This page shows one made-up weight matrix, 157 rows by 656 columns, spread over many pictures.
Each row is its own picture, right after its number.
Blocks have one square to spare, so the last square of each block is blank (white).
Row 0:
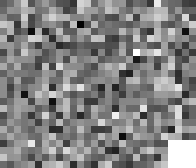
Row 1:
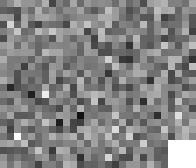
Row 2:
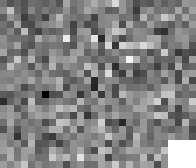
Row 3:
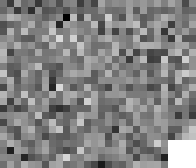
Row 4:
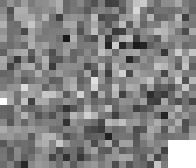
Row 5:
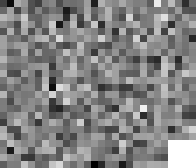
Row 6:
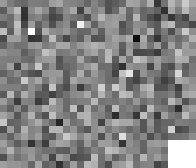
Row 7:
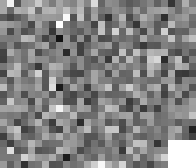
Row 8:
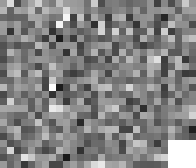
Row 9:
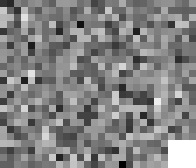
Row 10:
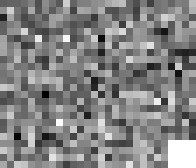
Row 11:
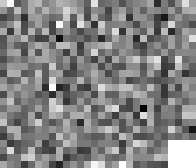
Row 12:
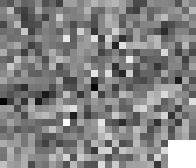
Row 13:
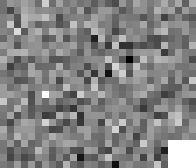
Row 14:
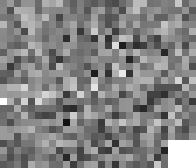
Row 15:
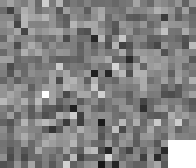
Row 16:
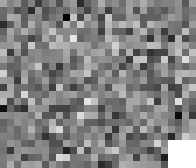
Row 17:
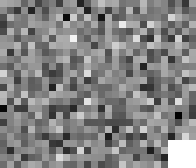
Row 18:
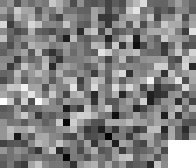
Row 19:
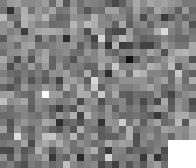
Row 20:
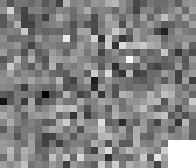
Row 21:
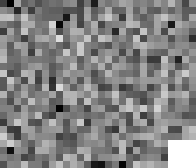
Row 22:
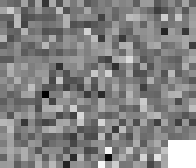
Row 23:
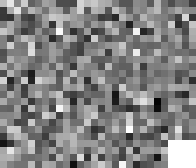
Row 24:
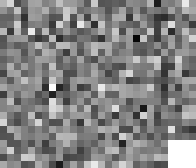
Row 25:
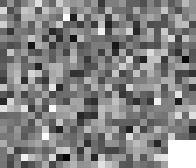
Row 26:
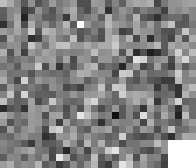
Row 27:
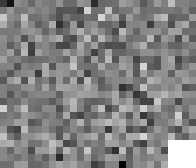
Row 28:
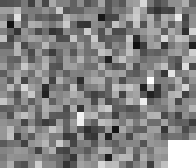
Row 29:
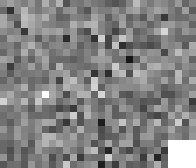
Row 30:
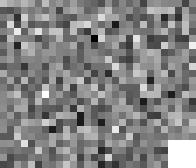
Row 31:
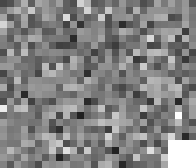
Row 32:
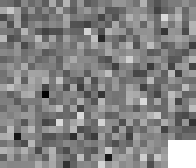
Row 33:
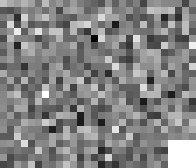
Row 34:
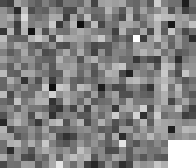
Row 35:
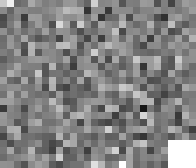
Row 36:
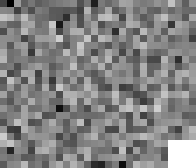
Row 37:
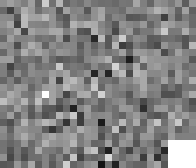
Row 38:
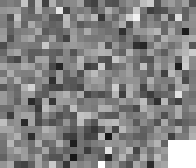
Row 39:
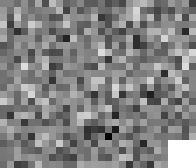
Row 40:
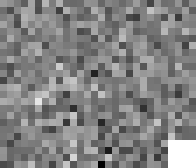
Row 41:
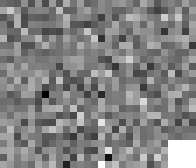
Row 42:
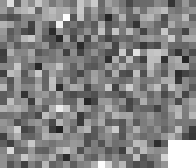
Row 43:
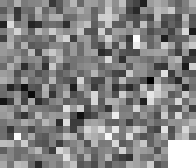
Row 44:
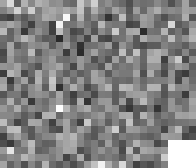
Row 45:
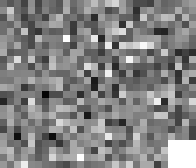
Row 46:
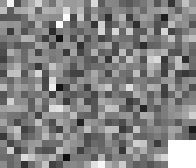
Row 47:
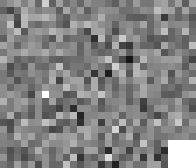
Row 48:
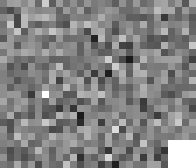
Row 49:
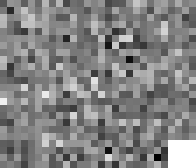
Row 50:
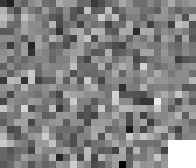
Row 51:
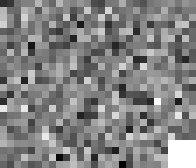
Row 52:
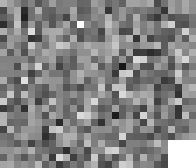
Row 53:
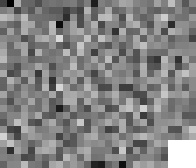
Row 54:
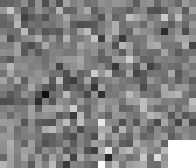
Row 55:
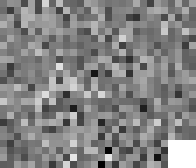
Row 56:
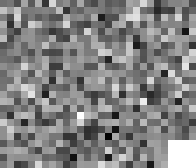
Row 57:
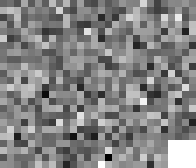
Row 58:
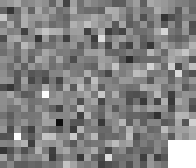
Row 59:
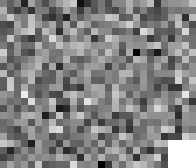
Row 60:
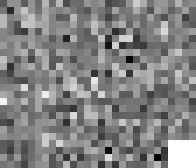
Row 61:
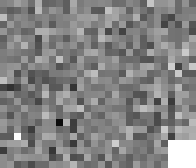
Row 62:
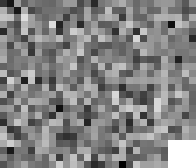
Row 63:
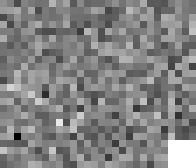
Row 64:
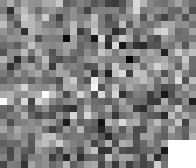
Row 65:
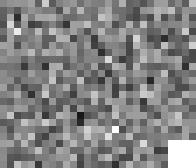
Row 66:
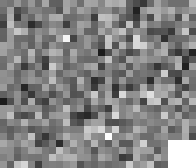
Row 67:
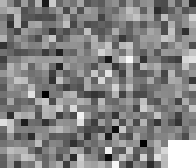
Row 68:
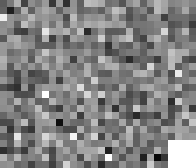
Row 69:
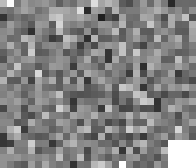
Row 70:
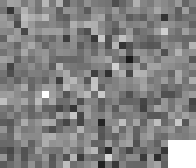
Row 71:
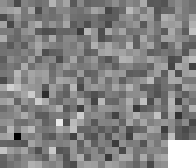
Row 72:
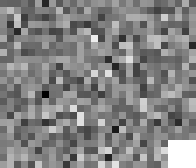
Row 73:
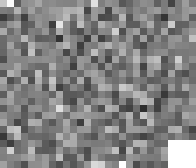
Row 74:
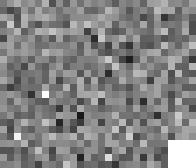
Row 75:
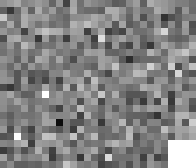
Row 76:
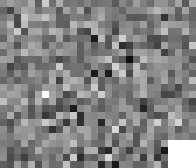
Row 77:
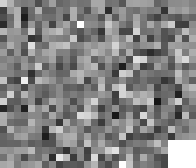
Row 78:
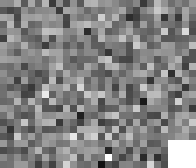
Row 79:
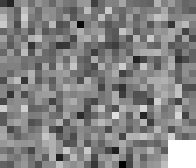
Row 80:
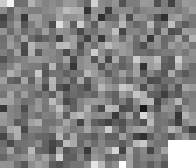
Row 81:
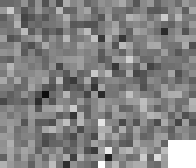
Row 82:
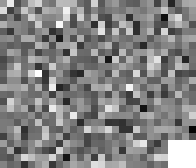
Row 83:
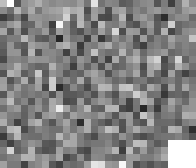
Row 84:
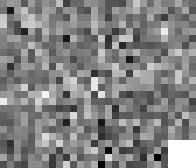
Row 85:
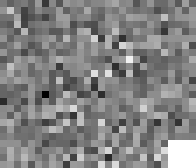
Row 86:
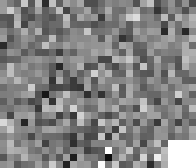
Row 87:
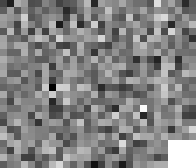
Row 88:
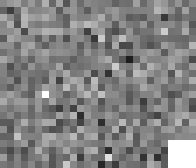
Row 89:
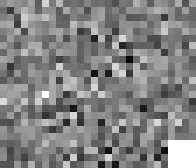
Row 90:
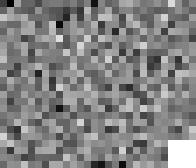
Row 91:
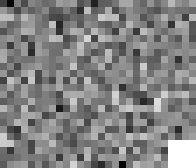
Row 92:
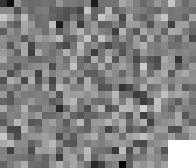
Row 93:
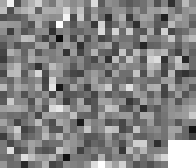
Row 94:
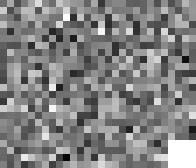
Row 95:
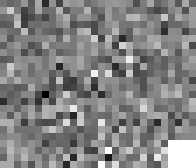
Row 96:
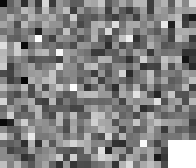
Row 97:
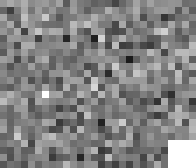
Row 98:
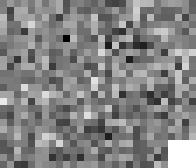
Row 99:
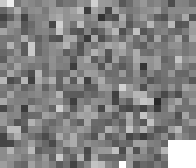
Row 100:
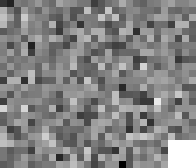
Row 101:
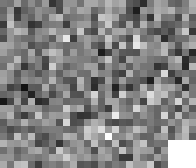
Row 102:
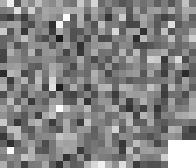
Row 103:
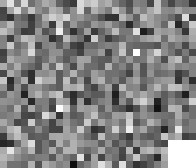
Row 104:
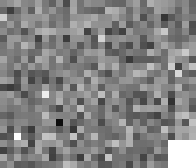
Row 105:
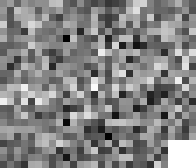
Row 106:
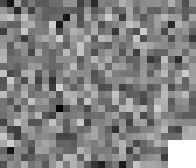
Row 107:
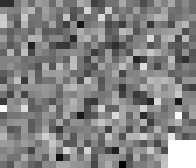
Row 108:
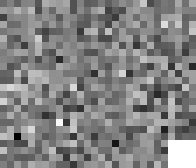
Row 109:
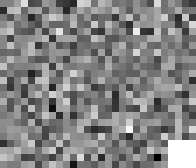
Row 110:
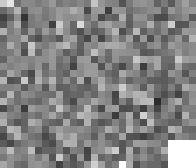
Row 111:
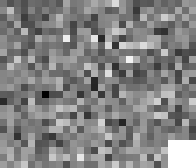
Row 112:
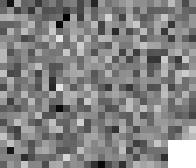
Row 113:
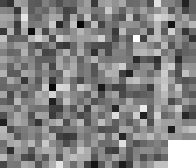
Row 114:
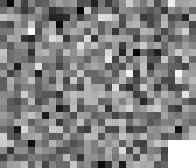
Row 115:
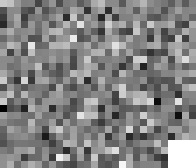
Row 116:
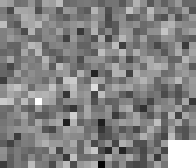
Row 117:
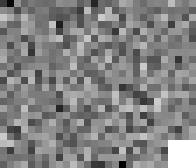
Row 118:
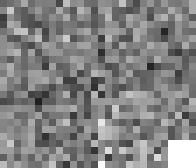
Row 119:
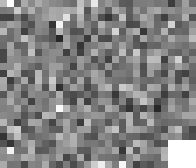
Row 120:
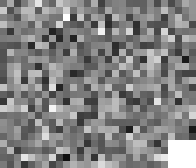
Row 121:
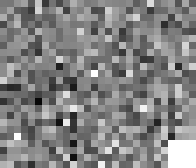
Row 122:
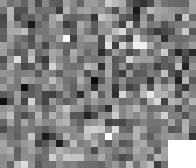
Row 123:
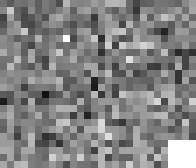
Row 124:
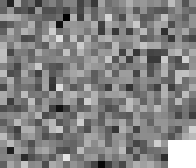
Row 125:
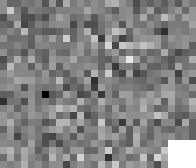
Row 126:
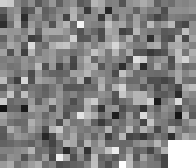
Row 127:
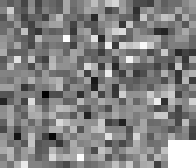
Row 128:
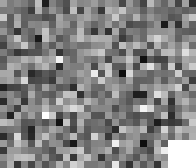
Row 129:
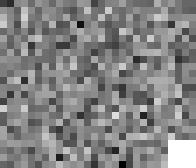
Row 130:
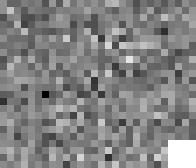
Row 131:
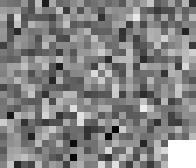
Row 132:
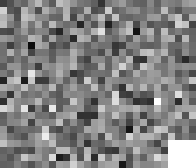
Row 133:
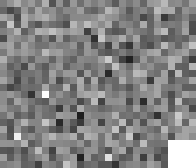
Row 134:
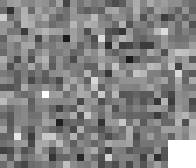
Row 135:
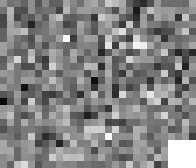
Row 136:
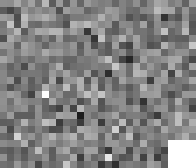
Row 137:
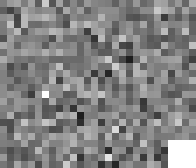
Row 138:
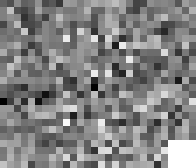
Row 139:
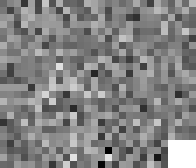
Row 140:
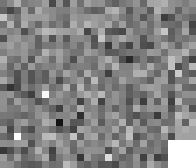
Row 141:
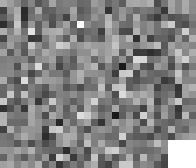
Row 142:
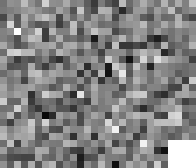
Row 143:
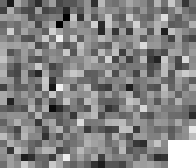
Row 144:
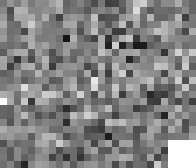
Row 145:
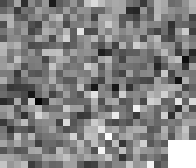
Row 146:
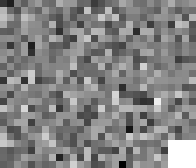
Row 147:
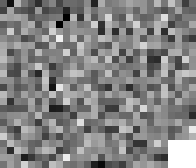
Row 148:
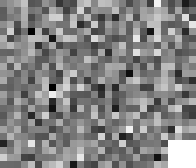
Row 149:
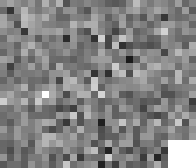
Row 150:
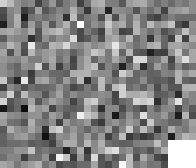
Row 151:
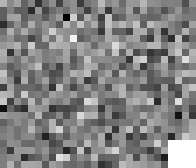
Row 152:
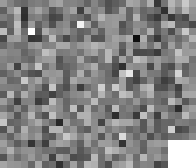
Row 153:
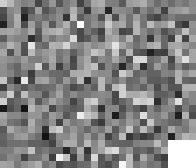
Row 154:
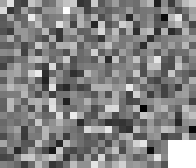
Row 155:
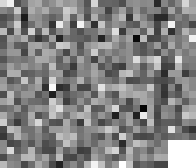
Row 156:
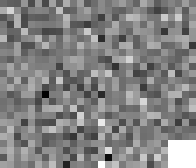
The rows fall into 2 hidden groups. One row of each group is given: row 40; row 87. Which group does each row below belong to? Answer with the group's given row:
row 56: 40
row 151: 87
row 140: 40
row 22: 40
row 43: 40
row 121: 40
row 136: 40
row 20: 40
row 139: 40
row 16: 87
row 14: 40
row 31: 87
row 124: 87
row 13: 40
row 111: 40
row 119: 87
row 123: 40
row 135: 40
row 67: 40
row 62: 87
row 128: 40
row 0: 87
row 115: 87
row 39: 40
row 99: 87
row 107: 87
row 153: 87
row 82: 87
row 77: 87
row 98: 40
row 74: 40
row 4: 40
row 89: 40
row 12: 40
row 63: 40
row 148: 87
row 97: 40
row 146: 87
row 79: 87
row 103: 87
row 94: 87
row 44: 87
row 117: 87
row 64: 40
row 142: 40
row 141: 87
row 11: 87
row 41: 40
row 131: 40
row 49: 40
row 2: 40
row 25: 87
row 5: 87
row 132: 87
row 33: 40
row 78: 40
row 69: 87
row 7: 87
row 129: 87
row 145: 40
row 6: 87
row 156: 40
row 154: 87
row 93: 87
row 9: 87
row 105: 40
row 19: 40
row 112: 87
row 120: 87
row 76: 40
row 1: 40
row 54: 40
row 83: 87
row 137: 40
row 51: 87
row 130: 40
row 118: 40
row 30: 40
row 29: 40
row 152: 87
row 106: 87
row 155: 87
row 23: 87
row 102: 87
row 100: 87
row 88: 40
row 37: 40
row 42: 87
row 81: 40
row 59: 87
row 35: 87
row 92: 87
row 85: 40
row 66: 40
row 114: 87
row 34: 87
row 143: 87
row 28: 40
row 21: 87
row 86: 40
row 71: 40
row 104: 40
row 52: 87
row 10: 40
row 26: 87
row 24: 87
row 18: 40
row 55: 40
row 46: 87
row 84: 40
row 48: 40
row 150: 87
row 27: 87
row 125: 40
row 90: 87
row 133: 40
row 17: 87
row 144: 40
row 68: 40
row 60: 40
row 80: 87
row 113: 87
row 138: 40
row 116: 40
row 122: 40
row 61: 40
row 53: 87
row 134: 40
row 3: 87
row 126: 87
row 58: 40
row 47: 40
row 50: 87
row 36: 87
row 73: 87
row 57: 40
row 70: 40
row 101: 40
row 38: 40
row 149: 40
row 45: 40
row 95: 40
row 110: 87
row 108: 40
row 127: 40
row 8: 87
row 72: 40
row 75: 40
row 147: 87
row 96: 40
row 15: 40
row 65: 40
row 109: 87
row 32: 40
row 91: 87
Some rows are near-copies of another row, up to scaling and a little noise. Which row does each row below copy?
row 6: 152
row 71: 63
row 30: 33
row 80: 35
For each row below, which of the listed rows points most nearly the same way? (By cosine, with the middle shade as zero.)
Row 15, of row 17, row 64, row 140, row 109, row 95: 64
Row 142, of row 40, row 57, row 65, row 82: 65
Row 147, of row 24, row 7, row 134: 134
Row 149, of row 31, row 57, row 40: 40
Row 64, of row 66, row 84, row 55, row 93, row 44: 84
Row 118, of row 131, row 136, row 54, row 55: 54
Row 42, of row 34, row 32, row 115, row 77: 32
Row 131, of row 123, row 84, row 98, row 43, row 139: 98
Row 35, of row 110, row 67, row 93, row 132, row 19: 110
